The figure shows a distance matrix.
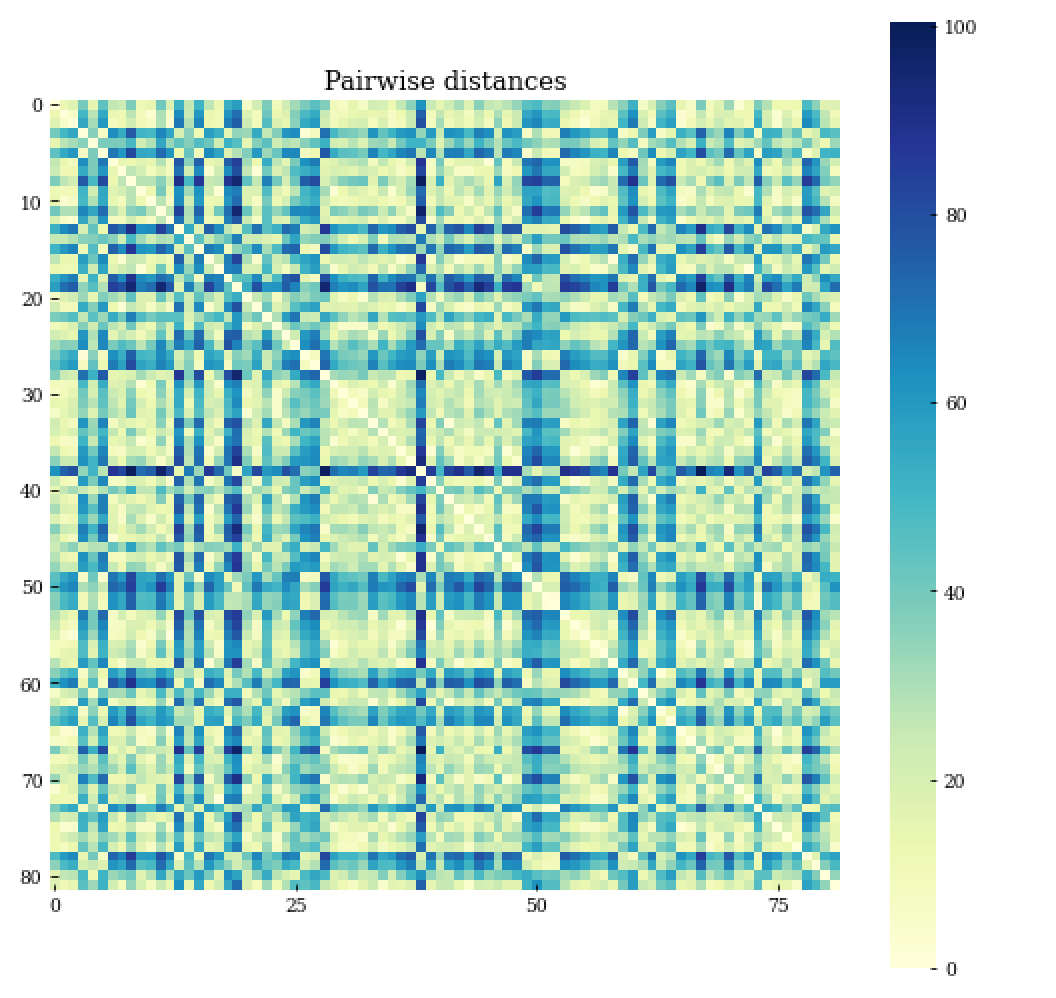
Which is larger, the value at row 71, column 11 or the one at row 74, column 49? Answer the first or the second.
the second
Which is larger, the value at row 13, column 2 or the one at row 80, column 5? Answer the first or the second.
the first
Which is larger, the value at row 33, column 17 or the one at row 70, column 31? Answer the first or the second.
the second
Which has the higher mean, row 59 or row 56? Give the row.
59
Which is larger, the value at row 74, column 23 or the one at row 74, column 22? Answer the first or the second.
the second
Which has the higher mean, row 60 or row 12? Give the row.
60
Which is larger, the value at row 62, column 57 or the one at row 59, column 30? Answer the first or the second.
the second
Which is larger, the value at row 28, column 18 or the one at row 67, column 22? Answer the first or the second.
the first
